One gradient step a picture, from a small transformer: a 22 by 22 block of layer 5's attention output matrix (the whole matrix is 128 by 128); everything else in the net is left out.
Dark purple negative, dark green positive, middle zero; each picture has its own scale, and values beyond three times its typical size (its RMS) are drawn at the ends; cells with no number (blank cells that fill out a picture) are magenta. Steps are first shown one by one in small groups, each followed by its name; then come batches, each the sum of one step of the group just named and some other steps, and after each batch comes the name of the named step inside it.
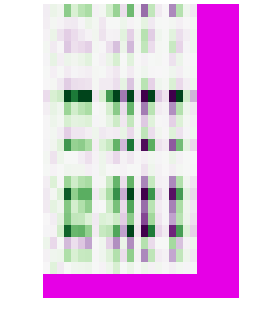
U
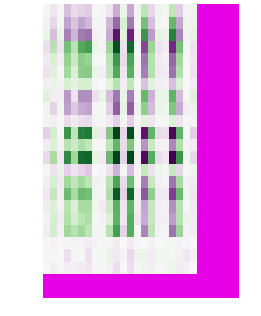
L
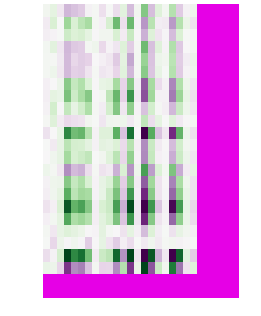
U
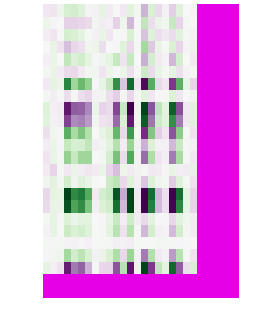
L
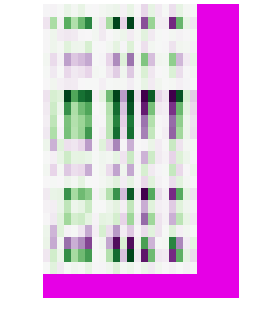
U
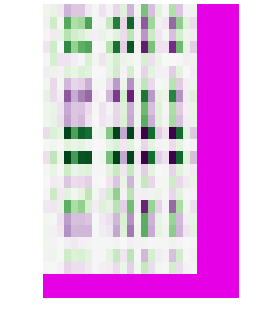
L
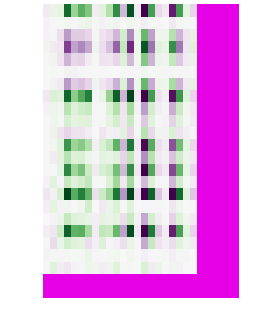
U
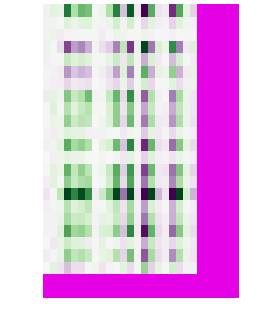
U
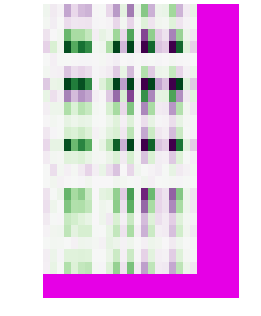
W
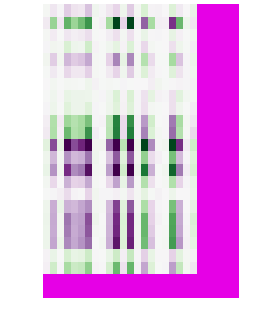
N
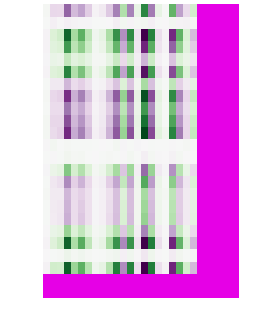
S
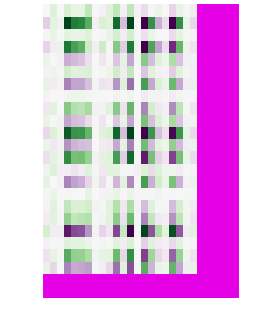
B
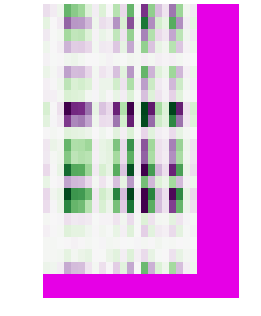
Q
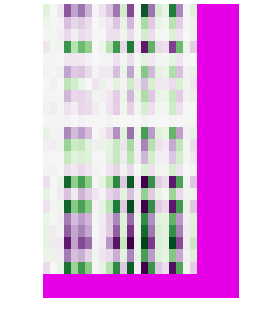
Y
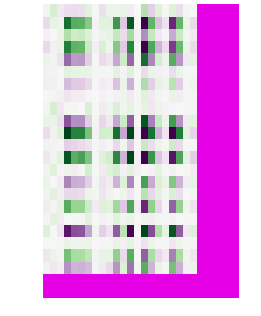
B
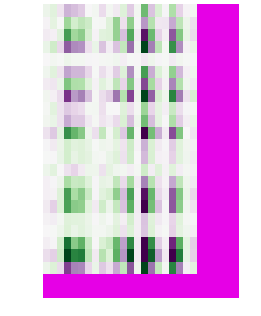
S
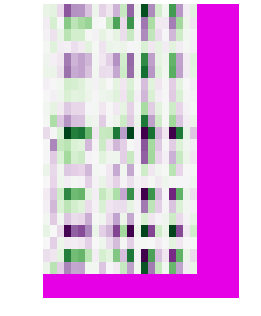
N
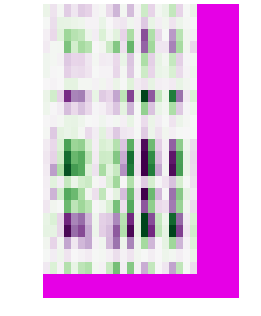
Y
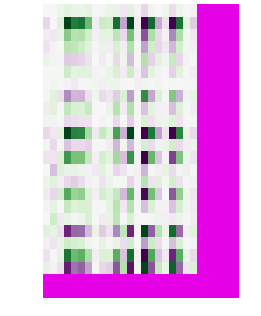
B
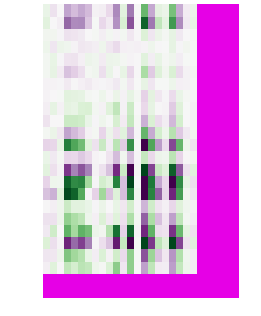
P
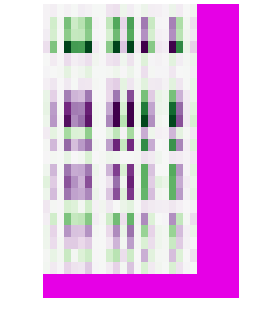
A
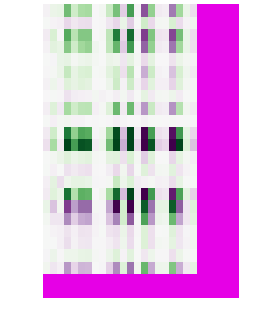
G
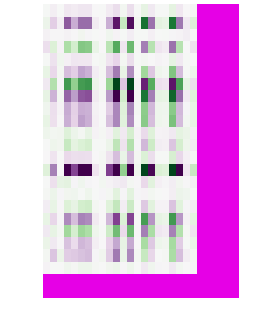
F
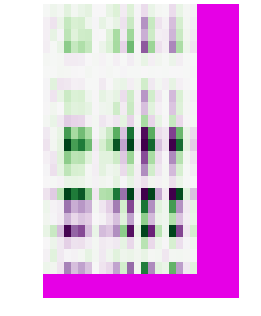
G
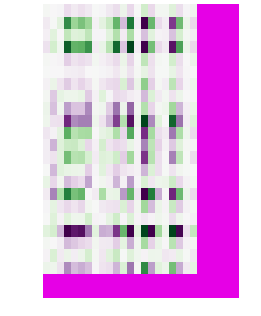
A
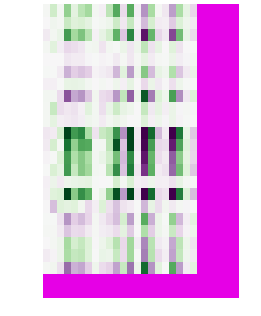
G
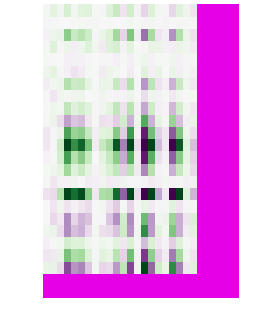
G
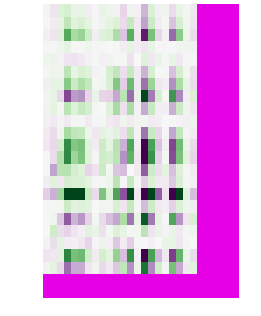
P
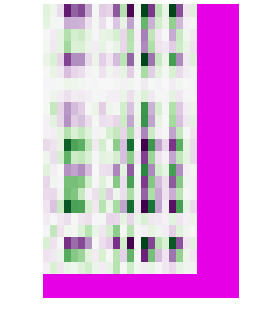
P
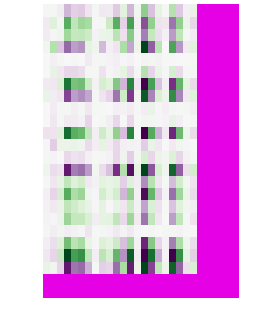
A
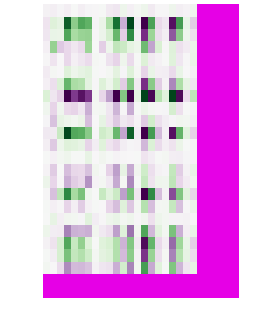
A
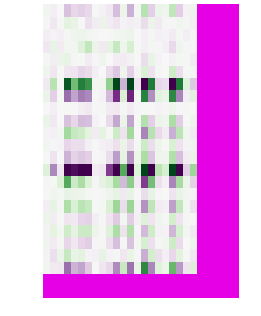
F
